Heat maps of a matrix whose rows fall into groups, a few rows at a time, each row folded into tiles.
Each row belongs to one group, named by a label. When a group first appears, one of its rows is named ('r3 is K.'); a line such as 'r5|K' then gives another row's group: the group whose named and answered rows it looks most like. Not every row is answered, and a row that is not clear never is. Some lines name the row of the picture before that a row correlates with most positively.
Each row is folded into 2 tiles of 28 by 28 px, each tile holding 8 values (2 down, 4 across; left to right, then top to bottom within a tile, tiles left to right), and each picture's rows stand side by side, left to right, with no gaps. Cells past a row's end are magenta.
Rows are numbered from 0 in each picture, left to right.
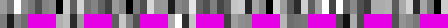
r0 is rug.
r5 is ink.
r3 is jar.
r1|jar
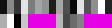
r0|jar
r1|ink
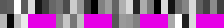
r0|rug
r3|jar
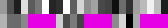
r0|ink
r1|jar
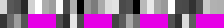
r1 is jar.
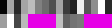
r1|ink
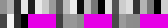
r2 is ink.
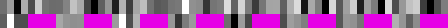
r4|rug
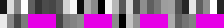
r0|jar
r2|rug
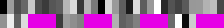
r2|ink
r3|jar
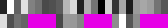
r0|jar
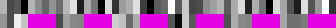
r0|rug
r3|rug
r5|ink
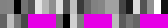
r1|rug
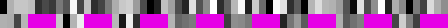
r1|rug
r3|ink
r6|ink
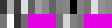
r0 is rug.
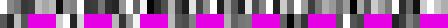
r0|rug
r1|jar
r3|ink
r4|ink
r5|rug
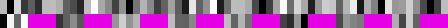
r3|ink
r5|rug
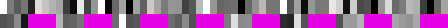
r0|rug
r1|ink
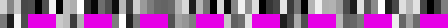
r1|jar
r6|ink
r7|jar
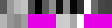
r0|jar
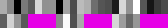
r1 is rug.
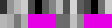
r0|jar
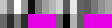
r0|rug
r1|rug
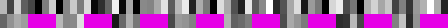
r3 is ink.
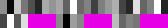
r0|jar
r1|rug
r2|ink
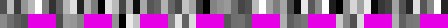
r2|rug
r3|jar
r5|ink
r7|ink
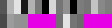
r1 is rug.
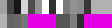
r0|ink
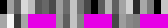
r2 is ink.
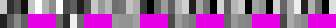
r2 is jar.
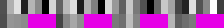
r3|ink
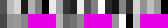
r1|ink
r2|jar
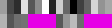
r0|ink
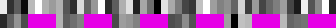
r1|ink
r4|rug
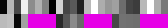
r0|jar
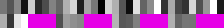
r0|rug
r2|ink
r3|ink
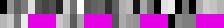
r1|jar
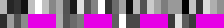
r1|ink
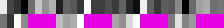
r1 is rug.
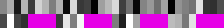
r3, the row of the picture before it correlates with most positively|1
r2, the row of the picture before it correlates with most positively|0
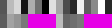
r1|ink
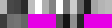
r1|rug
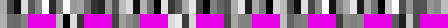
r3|jar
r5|ink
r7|rug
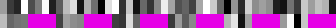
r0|ink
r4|jar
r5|jar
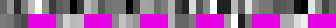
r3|ink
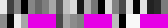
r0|rug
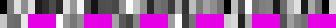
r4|jar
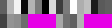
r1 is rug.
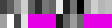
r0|jar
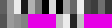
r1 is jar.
